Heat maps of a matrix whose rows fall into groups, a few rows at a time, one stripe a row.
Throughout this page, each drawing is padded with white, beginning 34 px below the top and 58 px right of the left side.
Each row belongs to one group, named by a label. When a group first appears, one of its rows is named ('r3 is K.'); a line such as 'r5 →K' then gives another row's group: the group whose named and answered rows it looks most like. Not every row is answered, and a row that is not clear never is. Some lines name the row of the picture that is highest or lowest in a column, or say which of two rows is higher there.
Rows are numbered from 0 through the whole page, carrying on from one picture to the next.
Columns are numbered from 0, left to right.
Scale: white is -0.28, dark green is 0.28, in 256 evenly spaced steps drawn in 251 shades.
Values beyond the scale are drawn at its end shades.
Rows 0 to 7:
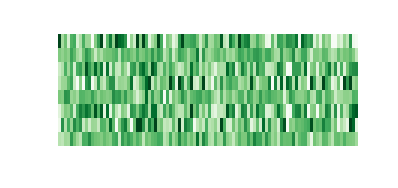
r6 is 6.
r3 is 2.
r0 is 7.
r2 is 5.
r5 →5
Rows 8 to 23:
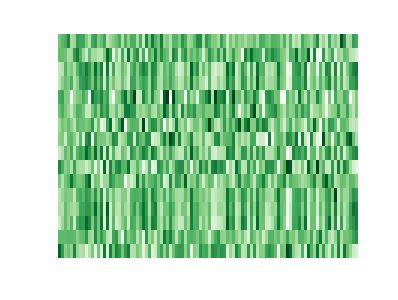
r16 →5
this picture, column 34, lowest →12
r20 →5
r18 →6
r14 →6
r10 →5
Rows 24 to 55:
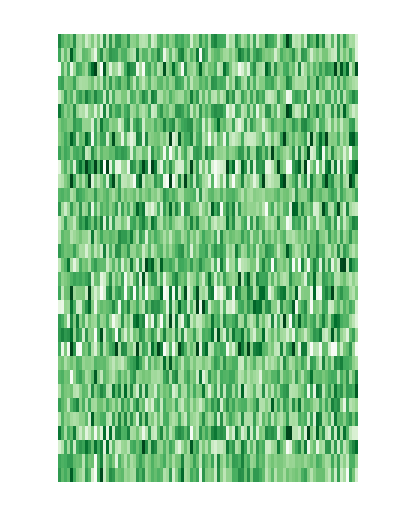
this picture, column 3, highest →40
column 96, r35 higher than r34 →Yes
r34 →6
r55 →7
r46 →7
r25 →7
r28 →5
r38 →6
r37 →5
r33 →5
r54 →7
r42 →6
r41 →6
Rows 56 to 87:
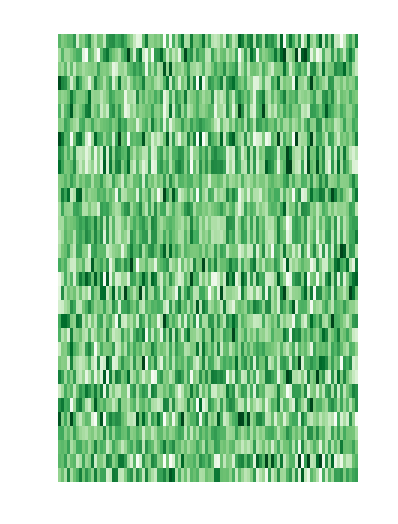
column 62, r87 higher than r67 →No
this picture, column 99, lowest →83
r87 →2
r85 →2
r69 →5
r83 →7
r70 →5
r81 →5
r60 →6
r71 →2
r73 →5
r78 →7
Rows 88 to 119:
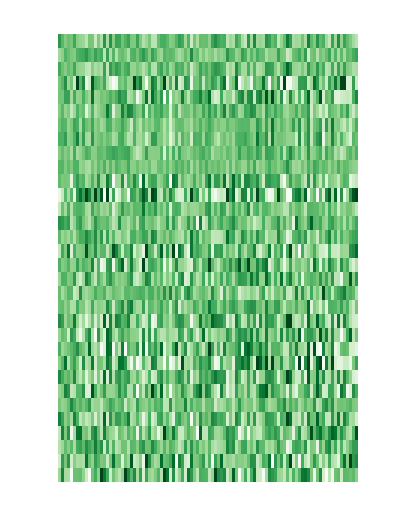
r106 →2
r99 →5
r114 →6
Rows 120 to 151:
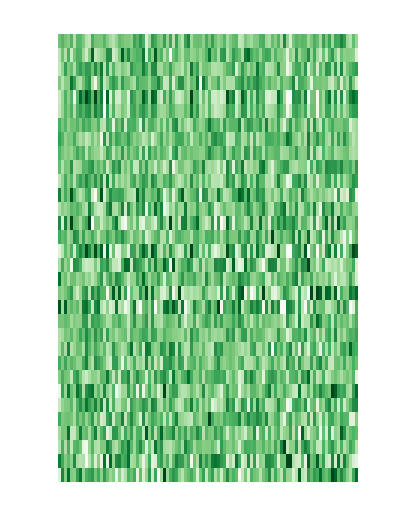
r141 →5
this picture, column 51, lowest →146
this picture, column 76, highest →150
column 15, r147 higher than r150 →No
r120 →2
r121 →6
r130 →5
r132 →6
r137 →7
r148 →2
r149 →6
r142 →2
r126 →6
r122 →5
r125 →5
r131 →7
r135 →5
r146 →5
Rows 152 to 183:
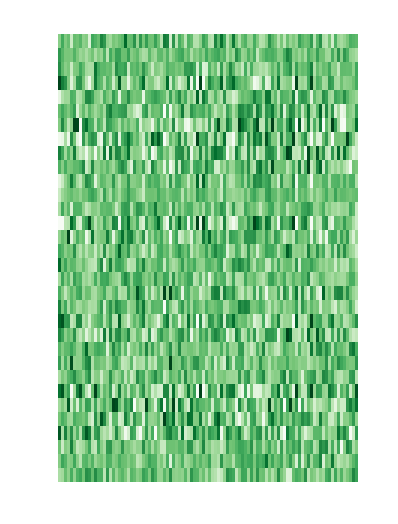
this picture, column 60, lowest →179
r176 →6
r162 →7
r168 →7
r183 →5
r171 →7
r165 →7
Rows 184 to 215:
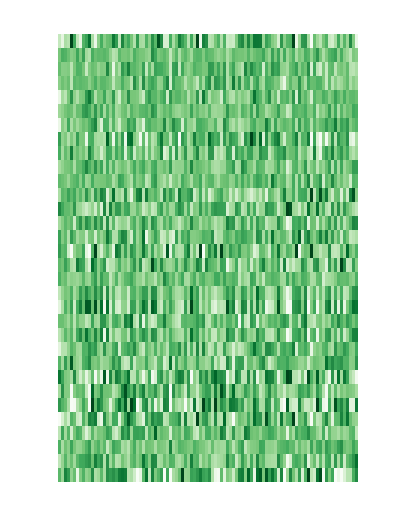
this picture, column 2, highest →215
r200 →2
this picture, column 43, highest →199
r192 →6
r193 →5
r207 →6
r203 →5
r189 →5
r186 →6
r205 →5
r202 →5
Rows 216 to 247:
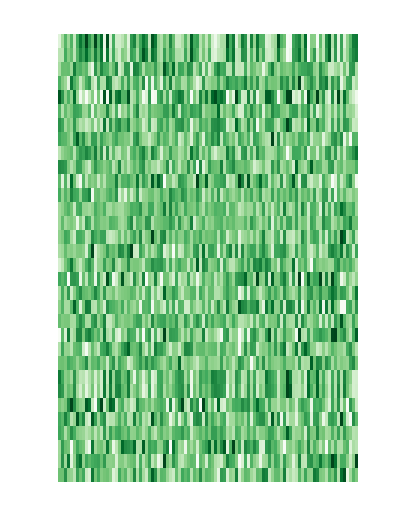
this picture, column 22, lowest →227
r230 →2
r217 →5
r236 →2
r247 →2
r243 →2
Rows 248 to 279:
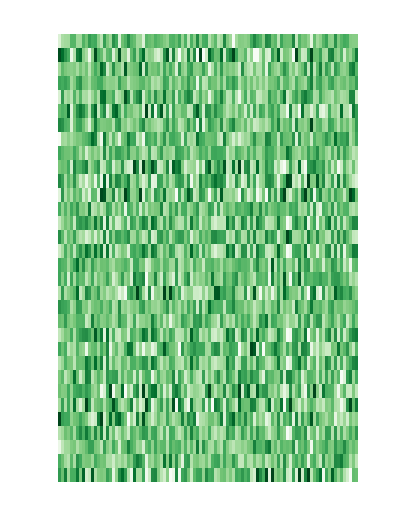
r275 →7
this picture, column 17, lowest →270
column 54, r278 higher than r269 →Yes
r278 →2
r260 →6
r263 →5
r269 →5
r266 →2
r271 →5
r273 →6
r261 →5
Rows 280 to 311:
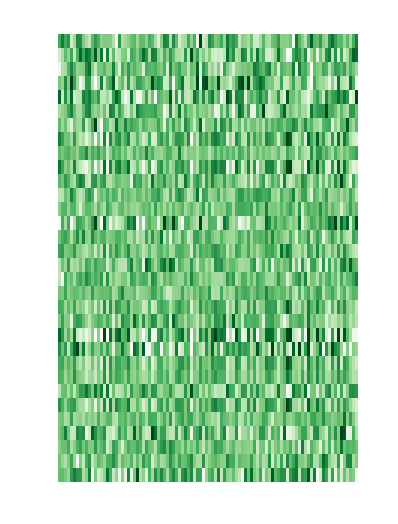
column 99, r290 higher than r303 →Yes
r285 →6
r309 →2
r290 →2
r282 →7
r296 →2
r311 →6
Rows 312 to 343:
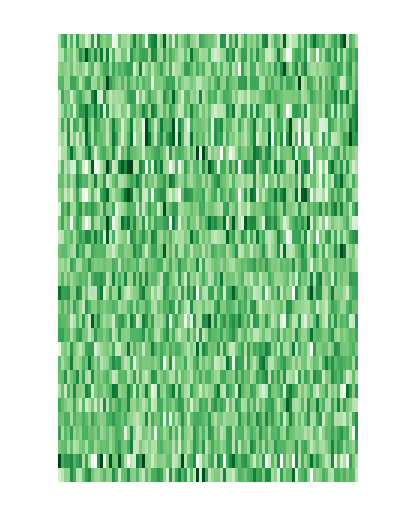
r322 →2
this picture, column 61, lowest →325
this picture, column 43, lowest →318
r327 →2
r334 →7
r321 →6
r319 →2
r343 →7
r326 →5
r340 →6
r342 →7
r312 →2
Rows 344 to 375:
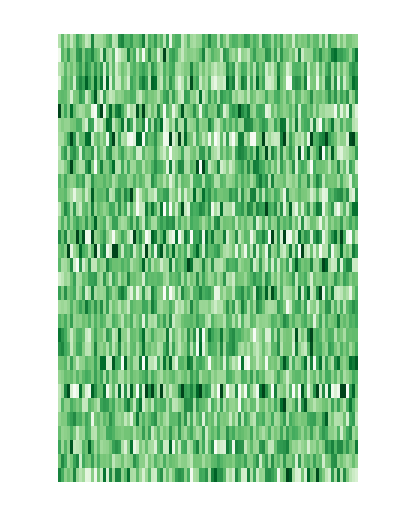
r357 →2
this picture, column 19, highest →359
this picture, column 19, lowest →345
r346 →5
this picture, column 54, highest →369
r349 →7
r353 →7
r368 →5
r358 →2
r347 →5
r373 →6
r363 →5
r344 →6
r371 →6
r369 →2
